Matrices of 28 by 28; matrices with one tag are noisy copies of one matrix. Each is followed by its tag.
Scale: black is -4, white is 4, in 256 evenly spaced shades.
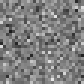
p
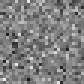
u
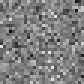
p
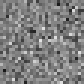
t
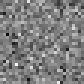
u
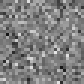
u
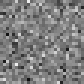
u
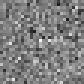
t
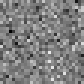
p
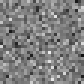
p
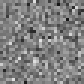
t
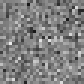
t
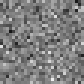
p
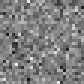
u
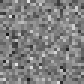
u
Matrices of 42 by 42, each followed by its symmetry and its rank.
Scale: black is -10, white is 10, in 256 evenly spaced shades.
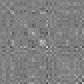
symmetric, rank five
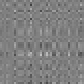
neither, rank two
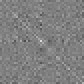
symmetric, rank five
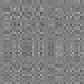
neither, rank three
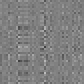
neither, rank three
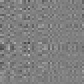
neither, rank three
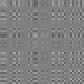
symmetric, rank two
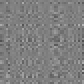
neither, rank three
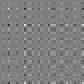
symmetric, rank two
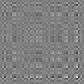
symmetric, rank two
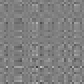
neither, rank two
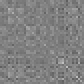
symmetric, rank five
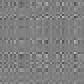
neither, rank two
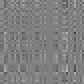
neither, rank two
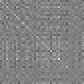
symmetric, rank five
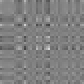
symmetric, rank two
